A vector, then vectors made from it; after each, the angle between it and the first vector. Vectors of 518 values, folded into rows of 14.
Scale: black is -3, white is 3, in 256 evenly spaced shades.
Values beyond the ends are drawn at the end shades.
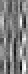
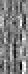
nearly parallel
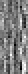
nearly parallel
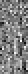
partly opposed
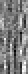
nearly parallel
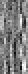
nearly parallel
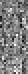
partly opposed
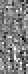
partly opposed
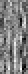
nearly opposite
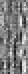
nearly parallel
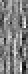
nearly opposite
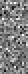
orthogonal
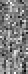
partly opposed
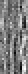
nearly parallel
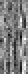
nearly parallel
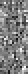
partly aligned
